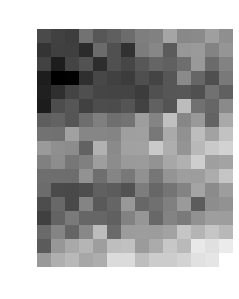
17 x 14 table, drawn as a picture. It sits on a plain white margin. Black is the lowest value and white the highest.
Overall the values sit about 50% of the way up the scale. The ninth with the lowest average is the top left. Stripes running across repeat 2 times from top to bottom. Values rise toward the bottom right.
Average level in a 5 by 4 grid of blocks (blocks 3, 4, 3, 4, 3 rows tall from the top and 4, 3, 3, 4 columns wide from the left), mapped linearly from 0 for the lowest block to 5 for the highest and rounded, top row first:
0123
0112
2334
1223
3445
